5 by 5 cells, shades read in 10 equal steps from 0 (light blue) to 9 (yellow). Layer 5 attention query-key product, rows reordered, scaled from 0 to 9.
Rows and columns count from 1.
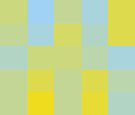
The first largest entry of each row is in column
5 5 2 2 2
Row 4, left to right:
4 7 4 7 3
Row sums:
17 20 16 25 27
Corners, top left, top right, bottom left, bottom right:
5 7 4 2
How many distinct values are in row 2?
5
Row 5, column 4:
8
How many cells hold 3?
2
